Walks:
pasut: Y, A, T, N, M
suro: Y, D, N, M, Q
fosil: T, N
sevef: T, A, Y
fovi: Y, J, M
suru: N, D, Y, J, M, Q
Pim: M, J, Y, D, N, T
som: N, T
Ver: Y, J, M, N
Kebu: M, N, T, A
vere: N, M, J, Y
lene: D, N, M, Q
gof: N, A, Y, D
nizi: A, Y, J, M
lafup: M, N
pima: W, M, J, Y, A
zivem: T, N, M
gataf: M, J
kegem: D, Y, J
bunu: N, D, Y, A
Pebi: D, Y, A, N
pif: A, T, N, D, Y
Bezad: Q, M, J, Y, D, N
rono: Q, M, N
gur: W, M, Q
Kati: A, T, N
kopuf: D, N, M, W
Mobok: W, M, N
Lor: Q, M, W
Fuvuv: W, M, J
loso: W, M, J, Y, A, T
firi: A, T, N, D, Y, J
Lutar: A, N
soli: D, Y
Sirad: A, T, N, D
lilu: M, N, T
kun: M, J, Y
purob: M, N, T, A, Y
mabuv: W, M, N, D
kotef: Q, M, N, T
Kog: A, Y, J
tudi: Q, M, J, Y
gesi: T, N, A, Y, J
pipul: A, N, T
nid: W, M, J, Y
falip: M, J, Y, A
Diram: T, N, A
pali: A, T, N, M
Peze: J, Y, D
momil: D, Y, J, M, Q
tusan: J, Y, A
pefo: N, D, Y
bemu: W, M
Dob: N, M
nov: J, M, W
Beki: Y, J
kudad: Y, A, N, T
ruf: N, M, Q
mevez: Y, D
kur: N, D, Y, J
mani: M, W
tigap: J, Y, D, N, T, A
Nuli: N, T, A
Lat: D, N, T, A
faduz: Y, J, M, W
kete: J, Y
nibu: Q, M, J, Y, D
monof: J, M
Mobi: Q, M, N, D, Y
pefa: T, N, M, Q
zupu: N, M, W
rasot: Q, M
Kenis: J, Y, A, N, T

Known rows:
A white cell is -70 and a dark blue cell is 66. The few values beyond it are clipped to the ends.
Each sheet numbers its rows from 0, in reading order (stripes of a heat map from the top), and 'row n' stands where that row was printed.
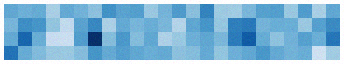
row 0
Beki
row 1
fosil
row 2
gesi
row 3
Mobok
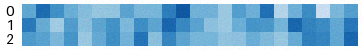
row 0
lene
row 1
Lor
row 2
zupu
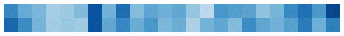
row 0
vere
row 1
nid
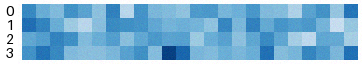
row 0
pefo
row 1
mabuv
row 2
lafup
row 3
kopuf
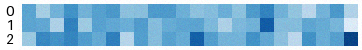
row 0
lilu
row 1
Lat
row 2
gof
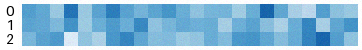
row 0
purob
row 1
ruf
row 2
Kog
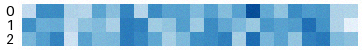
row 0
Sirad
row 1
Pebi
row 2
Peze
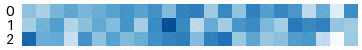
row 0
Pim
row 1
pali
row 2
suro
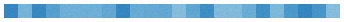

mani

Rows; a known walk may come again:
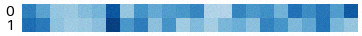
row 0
tudi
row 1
pima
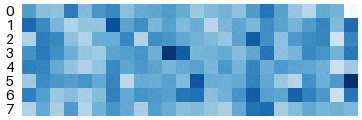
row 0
Kebu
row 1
nid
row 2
pif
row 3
kopuf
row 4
mabuv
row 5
gof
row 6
Mobi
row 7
pipul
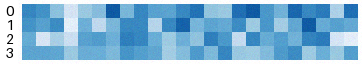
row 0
Bezad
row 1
momil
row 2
Kenis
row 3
Beki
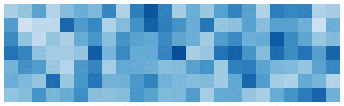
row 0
pali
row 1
pasut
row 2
rono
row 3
nibu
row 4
fosil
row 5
purob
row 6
som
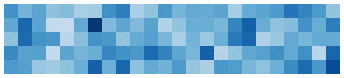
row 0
soli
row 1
gesi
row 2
Lutar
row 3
faduz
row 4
vere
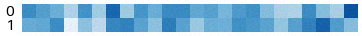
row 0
suru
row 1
nizi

